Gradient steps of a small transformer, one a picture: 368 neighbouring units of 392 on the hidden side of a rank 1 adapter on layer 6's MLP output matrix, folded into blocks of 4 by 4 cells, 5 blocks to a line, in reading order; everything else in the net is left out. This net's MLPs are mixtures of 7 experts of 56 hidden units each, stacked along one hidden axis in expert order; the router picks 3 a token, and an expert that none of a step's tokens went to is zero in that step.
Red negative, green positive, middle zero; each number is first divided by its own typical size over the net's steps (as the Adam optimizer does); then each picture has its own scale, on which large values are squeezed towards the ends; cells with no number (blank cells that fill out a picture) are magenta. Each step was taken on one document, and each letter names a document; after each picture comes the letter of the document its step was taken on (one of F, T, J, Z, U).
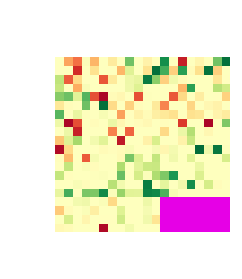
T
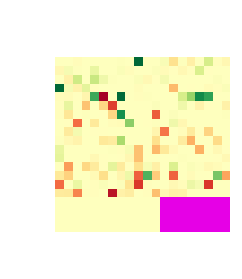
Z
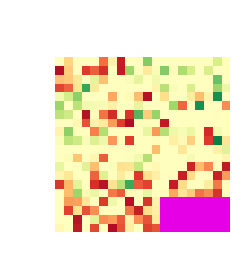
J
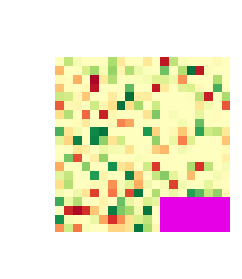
J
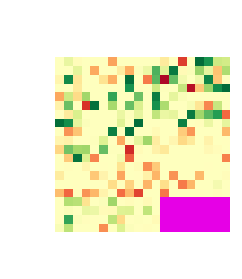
T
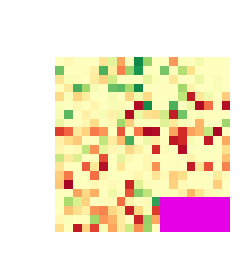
J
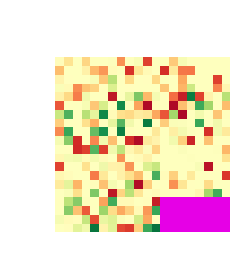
J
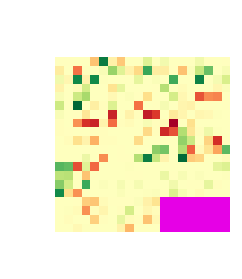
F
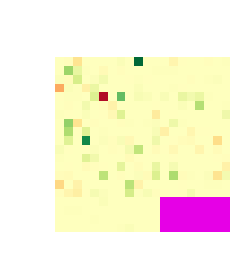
Z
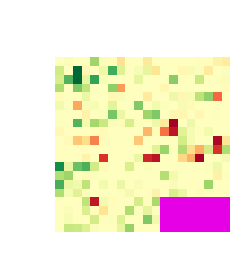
F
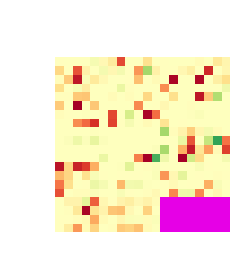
F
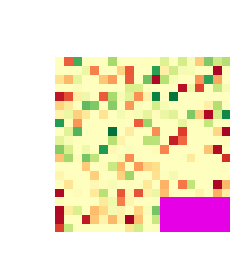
T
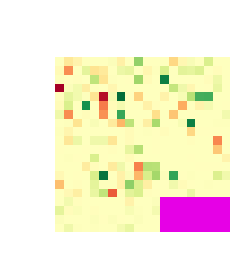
Z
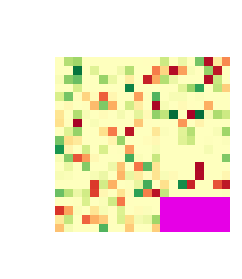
T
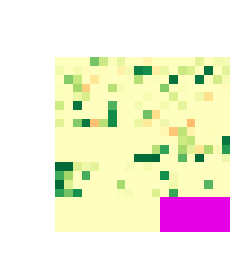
F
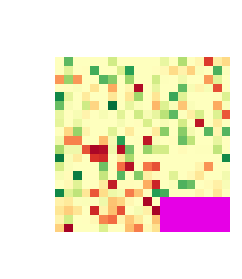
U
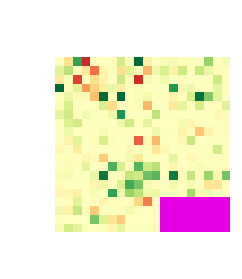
Z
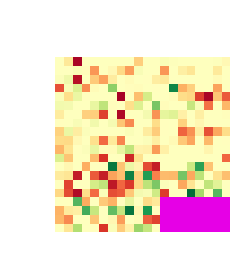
J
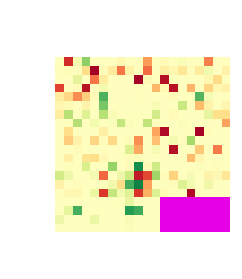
Z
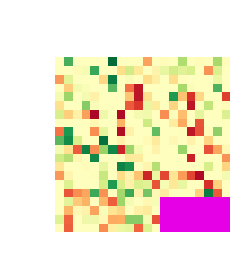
U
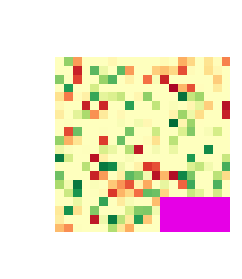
U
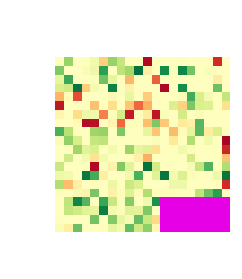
J
